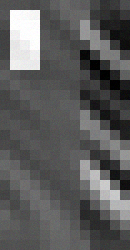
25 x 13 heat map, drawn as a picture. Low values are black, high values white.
Most values sit low, with a long tail of high ones. The ninth with the highest average is the top left. The left part is calmer, up to a seam about 60% of the way across. An odd patch, higher than its surroundings, sits in the top left.
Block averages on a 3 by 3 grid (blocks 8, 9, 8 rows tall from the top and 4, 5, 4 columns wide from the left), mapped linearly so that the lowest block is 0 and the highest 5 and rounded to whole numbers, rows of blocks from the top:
5 1 0 / 1 1 0 / 1 1 2
